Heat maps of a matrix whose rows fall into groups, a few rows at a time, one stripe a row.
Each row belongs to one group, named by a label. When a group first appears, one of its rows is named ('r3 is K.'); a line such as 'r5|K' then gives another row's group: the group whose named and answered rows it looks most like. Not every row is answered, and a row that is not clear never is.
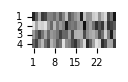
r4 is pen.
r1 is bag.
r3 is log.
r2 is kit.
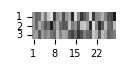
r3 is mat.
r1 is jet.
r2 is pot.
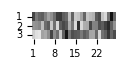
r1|log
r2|pot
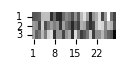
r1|pen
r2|pen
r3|jet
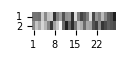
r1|jet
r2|kit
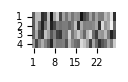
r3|log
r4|pot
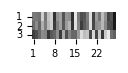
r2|jet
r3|pen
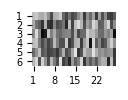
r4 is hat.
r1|kit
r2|log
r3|bag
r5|bag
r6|kit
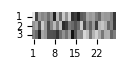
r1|mat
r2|kit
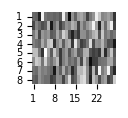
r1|pen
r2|bag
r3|mat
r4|jet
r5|hat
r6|hat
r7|pen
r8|pot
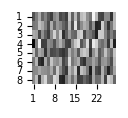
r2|pot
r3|kit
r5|pot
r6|log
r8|hat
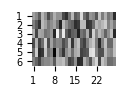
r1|kit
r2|pen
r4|log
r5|log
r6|mat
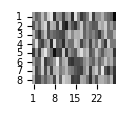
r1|jet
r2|kit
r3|log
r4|hat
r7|mat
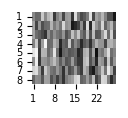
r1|jet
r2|mat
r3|bag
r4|hat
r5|hat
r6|hat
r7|hat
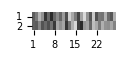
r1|pot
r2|bag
